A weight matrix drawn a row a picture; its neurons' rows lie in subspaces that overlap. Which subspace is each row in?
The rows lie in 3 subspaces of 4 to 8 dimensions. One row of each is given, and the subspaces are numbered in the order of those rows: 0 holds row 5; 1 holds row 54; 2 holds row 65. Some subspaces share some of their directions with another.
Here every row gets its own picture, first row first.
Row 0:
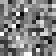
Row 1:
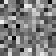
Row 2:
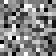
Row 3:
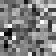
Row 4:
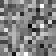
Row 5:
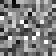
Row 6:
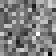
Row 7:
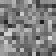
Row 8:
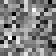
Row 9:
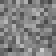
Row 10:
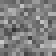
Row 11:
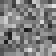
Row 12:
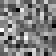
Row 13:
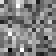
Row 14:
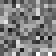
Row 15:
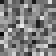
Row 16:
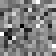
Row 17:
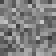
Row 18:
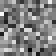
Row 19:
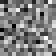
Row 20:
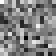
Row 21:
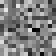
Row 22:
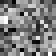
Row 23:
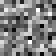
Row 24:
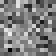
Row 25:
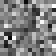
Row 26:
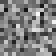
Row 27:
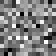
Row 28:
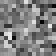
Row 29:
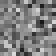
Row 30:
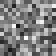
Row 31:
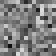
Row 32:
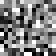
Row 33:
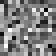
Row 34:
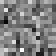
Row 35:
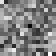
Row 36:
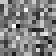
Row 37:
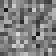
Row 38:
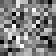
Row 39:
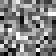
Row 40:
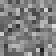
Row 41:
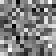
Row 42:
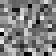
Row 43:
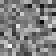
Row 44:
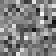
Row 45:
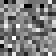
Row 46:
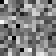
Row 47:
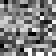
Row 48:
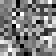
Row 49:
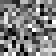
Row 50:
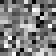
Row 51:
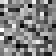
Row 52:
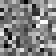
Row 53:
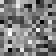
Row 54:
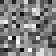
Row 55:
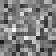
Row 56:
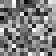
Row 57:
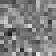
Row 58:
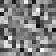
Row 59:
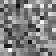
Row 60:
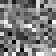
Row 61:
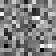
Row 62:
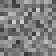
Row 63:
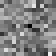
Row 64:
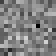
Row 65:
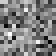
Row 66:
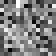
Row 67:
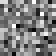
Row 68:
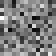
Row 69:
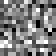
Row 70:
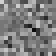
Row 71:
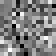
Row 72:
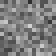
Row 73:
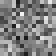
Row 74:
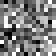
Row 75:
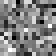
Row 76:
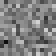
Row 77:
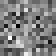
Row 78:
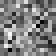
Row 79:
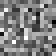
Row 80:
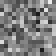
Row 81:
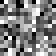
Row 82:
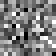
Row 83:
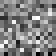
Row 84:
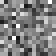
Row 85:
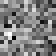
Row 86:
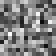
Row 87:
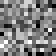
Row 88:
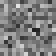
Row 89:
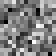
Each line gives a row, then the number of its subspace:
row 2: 1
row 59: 1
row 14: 0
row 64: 0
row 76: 0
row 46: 1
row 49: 2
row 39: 0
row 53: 1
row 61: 0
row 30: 0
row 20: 2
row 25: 1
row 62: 0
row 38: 1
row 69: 0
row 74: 1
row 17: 1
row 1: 1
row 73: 0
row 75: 1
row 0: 2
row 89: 0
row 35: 0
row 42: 2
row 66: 1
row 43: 1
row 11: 2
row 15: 2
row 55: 0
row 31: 2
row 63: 0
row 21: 0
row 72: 0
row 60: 0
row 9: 2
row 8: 1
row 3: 2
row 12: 2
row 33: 2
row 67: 2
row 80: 2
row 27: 0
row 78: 1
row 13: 1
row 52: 0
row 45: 1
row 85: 1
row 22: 0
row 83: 0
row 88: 0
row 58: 0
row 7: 2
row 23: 0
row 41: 2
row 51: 2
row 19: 2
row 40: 2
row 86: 2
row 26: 2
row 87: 0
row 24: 1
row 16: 2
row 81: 1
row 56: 0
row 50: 2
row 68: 0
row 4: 0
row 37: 0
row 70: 0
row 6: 0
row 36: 2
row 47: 0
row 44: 2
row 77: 2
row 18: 2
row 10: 0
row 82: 2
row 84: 1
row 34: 0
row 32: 2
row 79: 2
